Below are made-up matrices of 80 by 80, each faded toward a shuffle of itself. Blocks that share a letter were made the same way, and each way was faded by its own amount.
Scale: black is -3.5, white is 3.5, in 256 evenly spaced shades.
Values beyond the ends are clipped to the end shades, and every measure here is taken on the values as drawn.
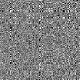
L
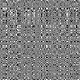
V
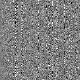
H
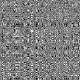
L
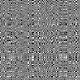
V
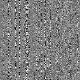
H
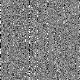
H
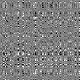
V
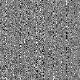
H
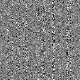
H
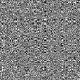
L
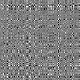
V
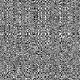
L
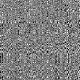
L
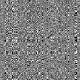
L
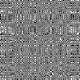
V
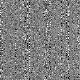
H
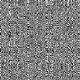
L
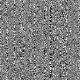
H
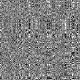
L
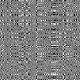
V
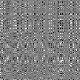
V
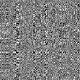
L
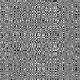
V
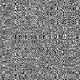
L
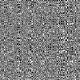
L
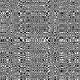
V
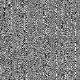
H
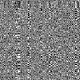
L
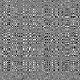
V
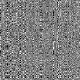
L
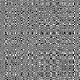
V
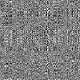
L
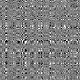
V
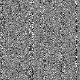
H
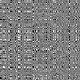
V
